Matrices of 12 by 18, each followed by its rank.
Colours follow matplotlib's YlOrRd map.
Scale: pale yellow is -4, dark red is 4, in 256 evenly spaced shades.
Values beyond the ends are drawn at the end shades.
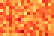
full rank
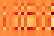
one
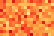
full rank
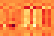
two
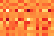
two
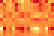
two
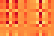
one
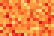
full rank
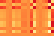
one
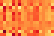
two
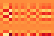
one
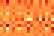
two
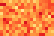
full rank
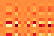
one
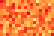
full rank
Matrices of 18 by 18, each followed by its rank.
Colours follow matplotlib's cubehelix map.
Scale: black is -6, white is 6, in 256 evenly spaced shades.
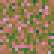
full rank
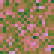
full rank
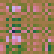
two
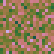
full rank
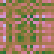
two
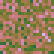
full rank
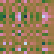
two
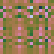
two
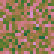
full rank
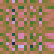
two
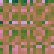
two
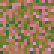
full rank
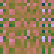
two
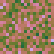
full rank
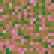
full rank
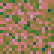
full rank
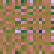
two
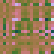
two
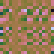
two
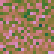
full rank
